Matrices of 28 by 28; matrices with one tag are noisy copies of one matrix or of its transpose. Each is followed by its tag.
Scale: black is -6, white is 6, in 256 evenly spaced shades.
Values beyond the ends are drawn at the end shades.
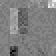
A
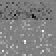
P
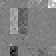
A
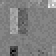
A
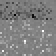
P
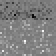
P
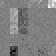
A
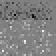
P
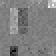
A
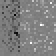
P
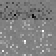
P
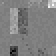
A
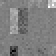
A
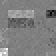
A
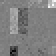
A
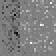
P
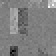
A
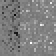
P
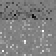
P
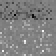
P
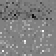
P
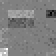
A
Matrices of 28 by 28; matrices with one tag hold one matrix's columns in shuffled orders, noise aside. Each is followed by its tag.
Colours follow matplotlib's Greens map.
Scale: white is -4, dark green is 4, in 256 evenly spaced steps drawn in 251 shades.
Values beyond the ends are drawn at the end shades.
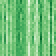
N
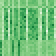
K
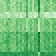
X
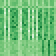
K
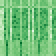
K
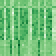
K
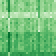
X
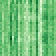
N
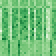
K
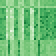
K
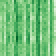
N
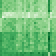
X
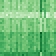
X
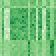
K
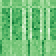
K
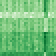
X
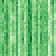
N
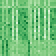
K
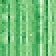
N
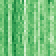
N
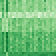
X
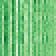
N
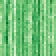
N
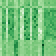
K
